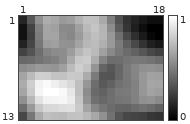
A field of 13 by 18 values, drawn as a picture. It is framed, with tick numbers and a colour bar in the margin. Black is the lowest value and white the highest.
Ninth with the lowest average: top right. Ninth with the highest average: bottom left. Mirror symmetry: none. Lone odd cells: none. Stripes: none.
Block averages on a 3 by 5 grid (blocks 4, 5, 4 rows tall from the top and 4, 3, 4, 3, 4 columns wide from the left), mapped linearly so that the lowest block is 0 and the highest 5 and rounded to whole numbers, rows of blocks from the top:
2 3 4 2 0 / 3 4 3 2 3 / 4 5 3 2 2
